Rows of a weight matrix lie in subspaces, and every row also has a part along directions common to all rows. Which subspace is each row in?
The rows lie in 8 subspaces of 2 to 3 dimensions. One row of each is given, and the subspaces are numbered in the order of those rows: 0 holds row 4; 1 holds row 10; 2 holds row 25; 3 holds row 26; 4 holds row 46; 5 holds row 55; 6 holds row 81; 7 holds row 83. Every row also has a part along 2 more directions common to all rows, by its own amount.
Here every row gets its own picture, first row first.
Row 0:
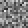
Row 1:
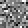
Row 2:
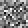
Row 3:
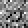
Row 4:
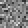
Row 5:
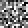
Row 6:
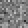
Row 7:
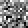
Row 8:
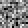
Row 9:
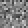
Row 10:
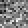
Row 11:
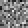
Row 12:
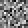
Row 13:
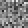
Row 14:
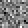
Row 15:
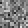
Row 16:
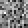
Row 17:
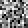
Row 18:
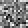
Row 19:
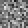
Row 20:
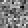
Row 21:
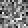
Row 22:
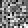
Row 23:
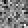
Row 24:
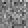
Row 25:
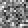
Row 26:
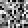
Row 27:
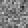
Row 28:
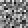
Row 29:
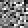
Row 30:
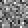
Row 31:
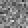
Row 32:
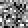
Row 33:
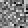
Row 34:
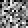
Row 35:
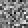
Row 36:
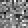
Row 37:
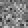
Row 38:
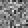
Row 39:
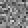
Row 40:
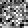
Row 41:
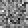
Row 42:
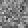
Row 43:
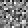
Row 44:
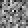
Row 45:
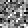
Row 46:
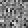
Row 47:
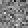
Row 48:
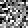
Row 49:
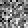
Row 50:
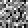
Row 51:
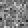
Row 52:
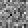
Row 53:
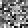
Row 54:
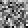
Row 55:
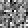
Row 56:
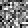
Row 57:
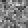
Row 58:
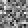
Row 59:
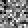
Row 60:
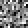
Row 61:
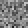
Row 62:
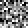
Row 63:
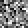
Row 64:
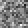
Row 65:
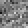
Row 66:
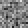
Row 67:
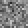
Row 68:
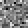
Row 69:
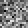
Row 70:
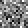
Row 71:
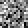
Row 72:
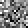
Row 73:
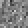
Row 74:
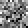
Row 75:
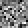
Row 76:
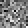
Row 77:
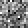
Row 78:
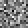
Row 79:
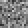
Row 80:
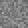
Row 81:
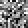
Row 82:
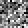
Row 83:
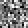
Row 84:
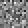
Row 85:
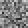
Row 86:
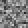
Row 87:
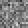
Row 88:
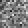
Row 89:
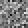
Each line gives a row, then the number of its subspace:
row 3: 0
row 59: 1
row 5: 4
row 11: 6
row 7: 5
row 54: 1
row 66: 6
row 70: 3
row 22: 5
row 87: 6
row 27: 7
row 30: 3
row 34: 5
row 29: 3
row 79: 6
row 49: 6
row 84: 2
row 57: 1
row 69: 1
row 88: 2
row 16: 3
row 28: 2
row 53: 5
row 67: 1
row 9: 2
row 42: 7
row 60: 4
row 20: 7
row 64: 2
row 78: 4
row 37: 0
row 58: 1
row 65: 6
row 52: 0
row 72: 5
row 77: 4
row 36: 2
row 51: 0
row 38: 1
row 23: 1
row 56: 6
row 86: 1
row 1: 0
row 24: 2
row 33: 3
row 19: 7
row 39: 0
